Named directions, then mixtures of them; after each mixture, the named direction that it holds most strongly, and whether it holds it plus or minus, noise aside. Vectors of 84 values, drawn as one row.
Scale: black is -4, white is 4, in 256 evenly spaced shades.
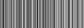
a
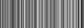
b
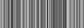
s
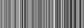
a, minus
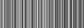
a, minus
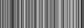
b, plus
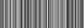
s, minus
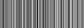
a, plus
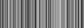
s, minus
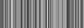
s, minus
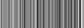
b, minus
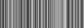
s, minus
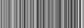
b, minus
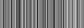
a, plus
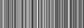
a, minus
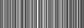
a, minus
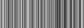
a, minus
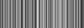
s, minus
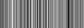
s, minus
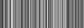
s, minus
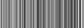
b, minus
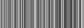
b, minus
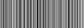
a, plus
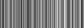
a, plus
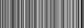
b, plus
